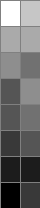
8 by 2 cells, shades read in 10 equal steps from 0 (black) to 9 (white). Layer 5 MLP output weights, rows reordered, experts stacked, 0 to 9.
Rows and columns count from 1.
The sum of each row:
16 12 9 8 7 5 2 2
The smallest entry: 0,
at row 8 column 1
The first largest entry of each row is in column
1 1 1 2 2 2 1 2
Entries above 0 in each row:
2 2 2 2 2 2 2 1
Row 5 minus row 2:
-3 -2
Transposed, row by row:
9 6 5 3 3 2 1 0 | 7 6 4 5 4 3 1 2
